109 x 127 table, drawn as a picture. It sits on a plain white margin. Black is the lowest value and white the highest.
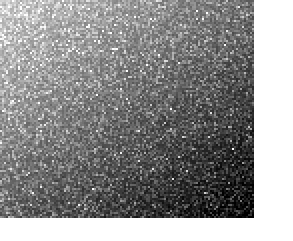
Histogram: bell-shaped. Mirror symmetry: none. Slope: up to the top left. Stripes: none. Grain: fine. Ninth with the highest average: top left. Ninth with the lowest average: bottom right.
